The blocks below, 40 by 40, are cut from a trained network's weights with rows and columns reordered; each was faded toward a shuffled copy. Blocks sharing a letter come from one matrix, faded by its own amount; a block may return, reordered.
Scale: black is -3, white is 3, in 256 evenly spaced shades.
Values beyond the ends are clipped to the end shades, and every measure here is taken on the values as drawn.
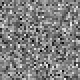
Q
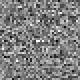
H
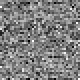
H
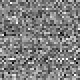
H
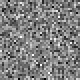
Q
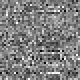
H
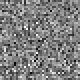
Q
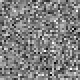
Q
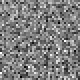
Q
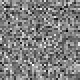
H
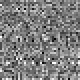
H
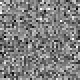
H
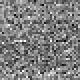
H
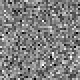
Q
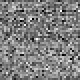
H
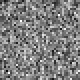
Q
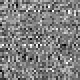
H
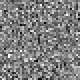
Q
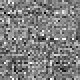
H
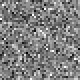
Q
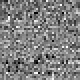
H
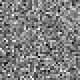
Q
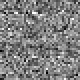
H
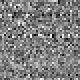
H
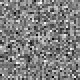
Q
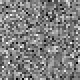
Q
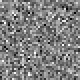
Q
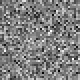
Q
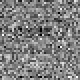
H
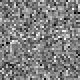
Q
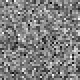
Q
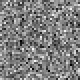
Q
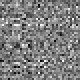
H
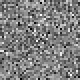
Q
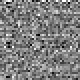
H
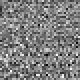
H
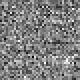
H
